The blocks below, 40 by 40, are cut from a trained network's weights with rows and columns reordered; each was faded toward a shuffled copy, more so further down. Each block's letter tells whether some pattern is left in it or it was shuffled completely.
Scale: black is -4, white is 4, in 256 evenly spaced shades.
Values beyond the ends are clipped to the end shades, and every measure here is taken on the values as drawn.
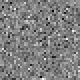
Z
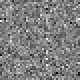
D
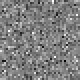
Z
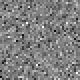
Z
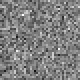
D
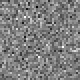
Z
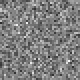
Z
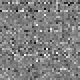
D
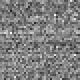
D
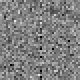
D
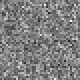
Z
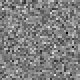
Z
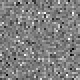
Z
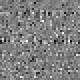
D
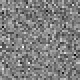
D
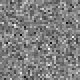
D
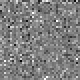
D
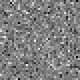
Z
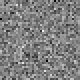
Z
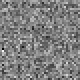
D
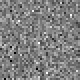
Z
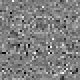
D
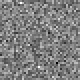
Z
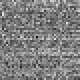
D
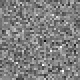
Z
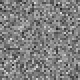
Z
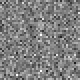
D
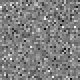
Z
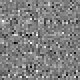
D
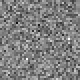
Z
